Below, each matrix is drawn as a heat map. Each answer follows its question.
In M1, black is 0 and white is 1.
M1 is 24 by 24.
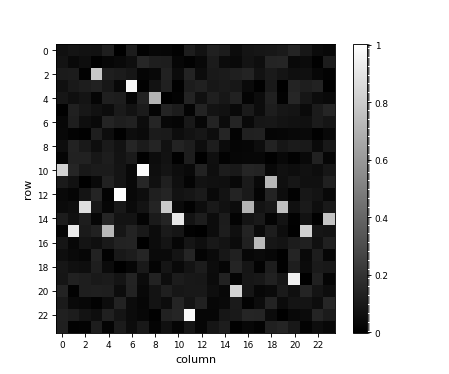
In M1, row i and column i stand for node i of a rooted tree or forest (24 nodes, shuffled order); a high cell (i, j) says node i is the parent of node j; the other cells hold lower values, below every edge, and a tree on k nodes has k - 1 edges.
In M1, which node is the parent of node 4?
15
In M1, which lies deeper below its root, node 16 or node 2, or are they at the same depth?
the same depth
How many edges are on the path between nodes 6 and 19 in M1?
4
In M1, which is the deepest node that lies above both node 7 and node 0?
10
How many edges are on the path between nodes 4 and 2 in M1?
5
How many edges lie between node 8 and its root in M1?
5
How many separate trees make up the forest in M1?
4
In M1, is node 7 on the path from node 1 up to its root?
no
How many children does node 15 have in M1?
3
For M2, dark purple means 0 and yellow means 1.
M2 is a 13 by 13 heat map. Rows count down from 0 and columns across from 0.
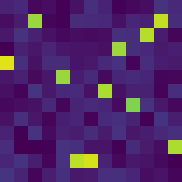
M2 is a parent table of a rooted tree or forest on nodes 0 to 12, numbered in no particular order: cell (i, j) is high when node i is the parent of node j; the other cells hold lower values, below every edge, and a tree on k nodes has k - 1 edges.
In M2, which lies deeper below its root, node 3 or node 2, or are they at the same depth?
node 2
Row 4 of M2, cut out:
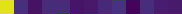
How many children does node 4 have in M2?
1
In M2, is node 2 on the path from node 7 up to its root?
no
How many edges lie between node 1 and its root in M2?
0
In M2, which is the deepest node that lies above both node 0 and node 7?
11
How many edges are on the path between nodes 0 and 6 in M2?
4
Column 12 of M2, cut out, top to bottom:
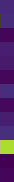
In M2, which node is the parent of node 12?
10
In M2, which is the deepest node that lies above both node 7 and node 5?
11
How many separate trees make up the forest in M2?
2
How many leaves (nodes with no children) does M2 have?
4
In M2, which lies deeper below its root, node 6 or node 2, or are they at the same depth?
node 6
